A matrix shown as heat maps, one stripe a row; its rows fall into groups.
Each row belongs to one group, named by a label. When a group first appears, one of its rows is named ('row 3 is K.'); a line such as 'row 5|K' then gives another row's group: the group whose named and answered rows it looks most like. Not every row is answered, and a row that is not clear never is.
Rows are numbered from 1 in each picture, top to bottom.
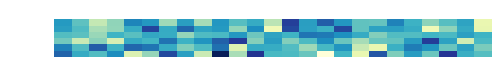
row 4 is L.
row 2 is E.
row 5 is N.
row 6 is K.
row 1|E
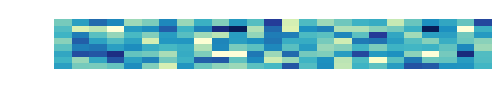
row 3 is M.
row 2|L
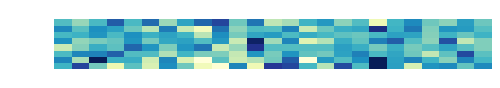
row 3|N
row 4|K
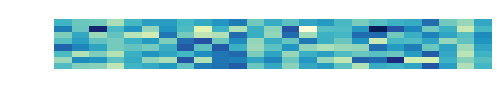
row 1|L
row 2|K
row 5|K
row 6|L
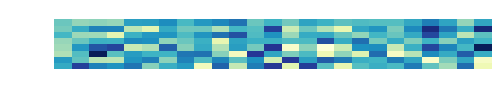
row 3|L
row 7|E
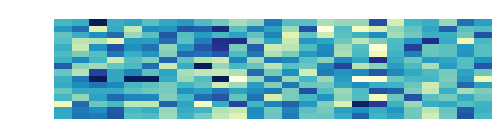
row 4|L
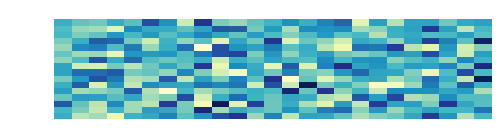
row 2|L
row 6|L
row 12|E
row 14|K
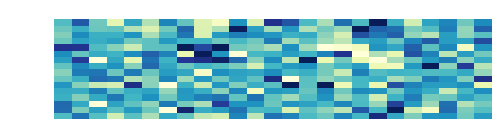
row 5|K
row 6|N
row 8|N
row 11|E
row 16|M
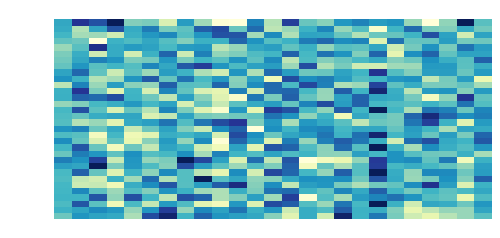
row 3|L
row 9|M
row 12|M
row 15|M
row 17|L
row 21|M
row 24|K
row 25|M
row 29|K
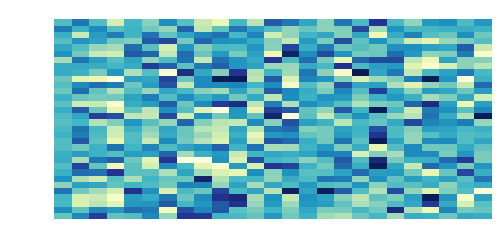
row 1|M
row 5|E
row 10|L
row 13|E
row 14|L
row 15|M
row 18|M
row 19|M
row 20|M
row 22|N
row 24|M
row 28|E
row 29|L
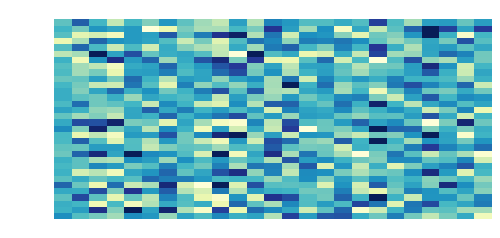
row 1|M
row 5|M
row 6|K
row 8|L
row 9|L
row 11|E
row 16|L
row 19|L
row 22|N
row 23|E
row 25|L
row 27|K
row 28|N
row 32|E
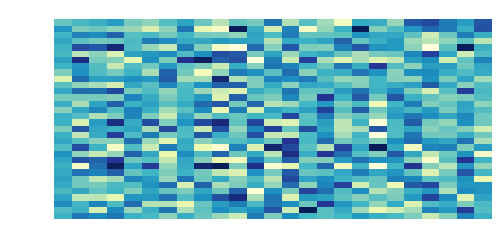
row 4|E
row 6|L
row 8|M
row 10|N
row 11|L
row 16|E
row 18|N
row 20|E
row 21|M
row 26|E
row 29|L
